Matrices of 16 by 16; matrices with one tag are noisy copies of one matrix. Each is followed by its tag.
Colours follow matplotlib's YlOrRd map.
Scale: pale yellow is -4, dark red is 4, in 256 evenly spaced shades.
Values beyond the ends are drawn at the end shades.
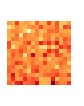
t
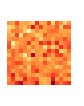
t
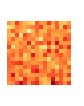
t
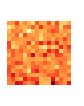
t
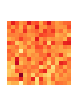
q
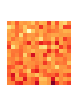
t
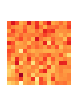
q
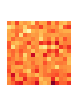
t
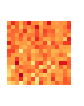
q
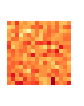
t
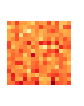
t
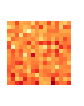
t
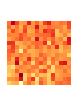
q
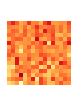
q
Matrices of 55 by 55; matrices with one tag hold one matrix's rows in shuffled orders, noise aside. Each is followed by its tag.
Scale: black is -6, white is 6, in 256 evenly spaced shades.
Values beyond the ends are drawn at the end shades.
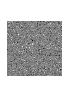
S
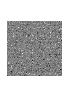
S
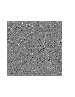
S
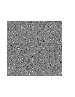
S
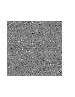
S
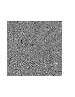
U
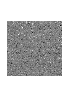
S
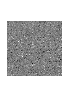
S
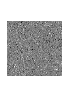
U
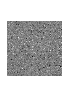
S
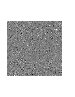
U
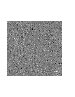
U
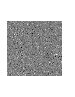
U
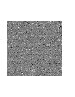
S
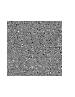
S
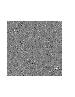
U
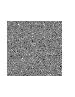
S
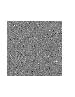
U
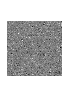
S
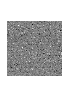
S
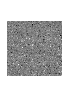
S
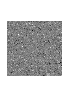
S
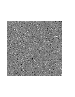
U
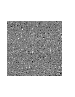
S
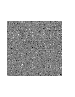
S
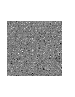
S
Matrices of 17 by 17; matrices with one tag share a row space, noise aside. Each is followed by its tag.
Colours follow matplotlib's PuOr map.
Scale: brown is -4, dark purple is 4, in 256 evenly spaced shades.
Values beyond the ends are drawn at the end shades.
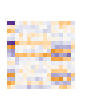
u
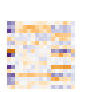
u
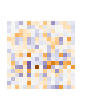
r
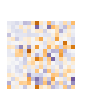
r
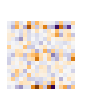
r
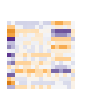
u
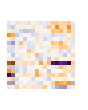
u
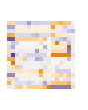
u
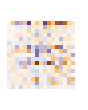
r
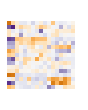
u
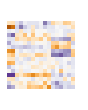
u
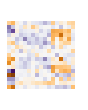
u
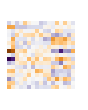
u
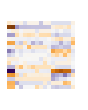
u
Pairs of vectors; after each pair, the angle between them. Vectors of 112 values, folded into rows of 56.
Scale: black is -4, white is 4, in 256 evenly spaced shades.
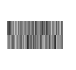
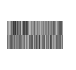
partly opposed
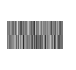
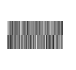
partly opposed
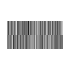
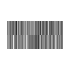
partly opposed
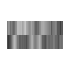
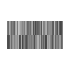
partly aligned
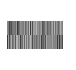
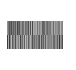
nearly parallel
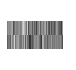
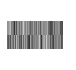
partly aligned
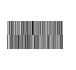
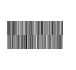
orthogonal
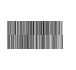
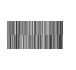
nearly opposite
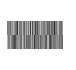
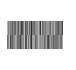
partly opposed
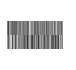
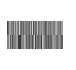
orthogonal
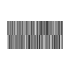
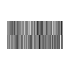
partly aligned
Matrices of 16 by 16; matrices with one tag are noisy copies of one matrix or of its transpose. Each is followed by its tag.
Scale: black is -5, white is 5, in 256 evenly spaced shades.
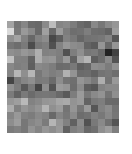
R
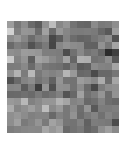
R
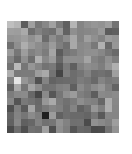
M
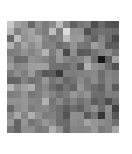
M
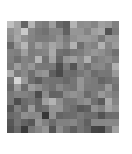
M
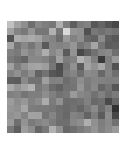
M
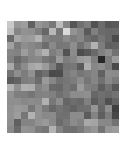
M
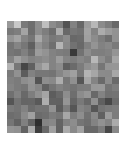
R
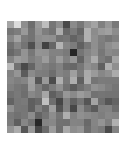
R
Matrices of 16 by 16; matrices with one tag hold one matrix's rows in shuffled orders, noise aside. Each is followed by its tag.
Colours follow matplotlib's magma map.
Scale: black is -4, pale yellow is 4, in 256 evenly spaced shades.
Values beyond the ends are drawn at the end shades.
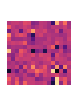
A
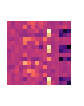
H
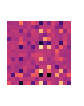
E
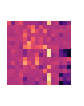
H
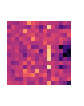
H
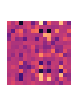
E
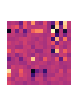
A
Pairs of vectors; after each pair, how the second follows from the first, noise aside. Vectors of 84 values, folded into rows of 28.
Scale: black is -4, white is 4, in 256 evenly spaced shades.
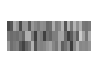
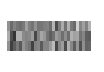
shuffled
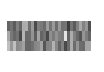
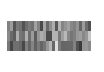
shuffled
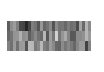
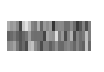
sign-scrambled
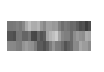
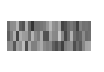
shuffled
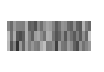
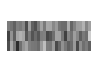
sign-scrambled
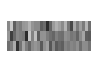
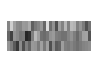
sign-scrambled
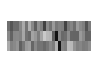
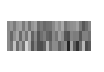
shuffled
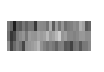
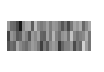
shuffled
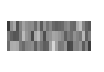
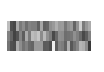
sign-scrambled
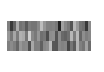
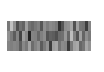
sign-scrambled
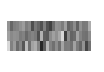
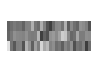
sign-scrambled
